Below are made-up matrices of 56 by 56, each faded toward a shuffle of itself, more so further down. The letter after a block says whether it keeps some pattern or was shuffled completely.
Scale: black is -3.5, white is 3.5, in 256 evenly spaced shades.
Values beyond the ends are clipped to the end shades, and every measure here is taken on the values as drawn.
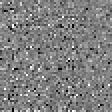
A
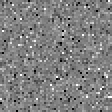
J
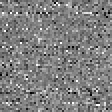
A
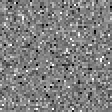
J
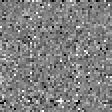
A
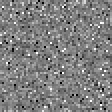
J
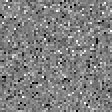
J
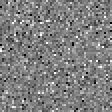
J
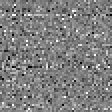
A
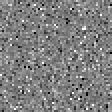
J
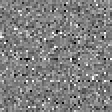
A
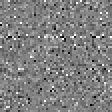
A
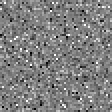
J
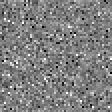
J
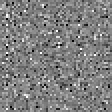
A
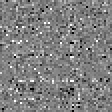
A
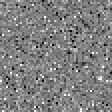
J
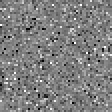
J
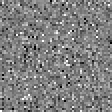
A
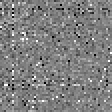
A
